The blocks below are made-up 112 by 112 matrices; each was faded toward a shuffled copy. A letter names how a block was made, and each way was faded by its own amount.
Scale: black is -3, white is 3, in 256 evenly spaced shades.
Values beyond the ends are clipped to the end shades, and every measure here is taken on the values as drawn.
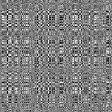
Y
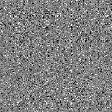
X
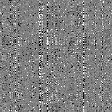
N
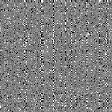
N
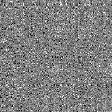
X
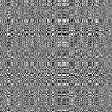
Y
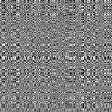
Y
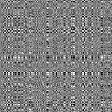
Y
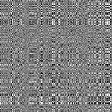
Y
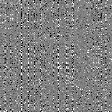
N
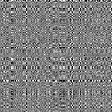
Y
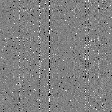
N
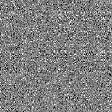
X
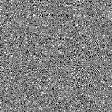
X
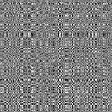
Y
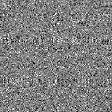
X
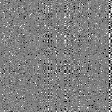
N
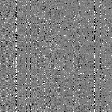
N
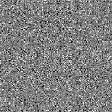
X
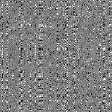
N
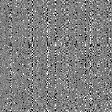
N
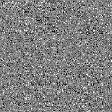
X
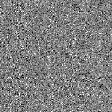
X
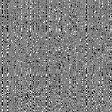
N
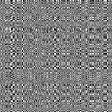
Y
